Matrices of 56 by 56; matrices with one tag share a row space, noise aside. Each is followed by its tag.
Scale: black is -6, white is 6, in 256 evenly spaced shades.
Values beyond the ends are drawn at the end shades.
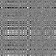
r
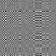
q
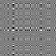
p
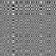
p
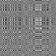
q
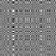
p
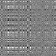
r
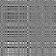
r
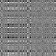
r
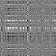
r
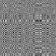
q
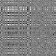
r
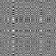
p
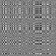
q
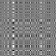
p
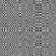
q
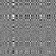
p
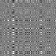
p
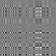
q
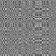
q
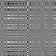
r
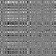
r
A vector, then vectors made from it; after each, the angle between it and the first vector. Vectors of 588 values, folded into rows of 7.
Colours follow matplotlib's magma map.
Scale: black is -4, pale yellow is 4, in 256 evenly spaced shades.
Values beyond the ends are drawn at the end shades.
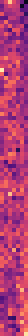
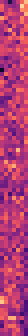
nearly opposite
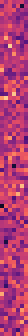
partly aligned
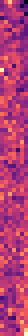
nearly parallel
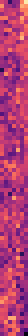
nearly opposite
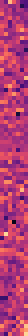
partly aligned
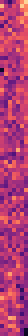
nearly opposite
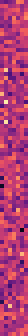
orthogonal
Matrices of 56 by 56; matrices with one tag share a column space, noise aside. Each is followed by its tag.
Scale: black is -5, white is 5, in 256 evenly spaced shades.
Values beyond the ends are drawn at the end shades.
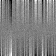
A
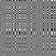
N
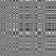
N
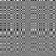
N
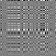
N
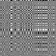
N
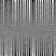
A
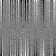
A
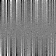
A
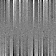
A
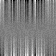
A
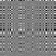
N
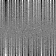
A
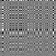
N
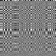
N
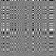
N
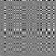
N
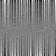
A
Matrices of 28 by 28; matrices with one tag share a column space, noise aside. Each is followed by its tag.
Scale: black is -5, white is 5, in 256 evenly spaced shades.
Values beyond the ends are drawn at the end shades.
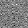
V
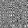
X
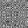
X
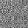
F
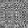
X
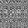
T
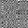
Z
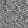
F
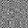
Z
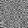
Z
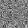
X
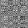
F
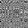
T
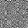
Z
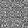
X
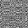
V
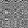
Z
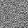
V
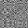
Z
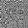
Z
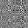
F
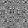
T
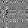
T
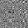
T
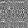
T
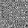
X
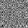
X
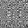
X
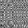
X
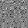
T
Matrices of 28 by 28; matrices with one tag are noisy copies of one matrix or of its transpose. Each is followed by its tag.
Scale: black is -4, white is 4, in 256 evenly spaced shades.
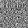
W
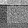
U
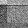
U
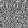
W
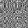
W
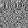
W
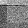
U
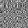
W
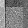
U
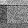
U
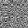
W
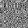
W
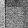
U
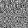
W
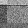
U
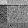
U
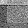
U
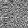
W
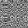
W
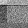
U
